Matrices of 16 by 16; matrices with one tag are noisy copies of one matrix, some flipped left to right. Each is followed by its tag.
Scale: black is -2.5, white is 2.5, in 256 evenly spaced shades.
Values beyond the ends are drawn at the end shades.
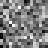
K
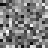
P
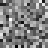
P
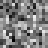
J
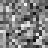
J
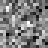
J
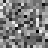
P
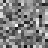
P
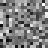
P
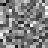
P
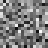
P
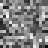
K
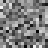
P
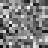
K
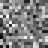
K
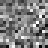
K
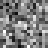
J
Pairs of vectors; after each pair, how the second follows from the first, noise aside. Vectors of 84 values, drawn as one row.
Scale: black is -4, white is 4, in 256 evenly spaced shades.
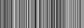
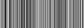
wrapped around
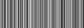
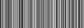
reversed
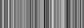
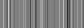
partly zeroed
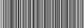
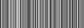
wrapped around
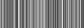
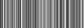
reversed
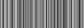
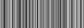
reversed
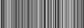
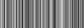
shuffled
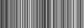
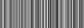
shuffled
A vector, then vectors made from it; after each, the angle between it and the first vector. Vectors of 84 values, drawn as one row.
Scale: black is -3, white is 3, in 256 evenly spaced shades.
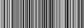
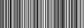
nearly opposite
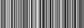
partly aligned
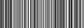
nearly opposite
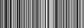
partly opposed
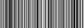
partly opposed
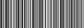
partly opposed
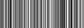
nearly opposite
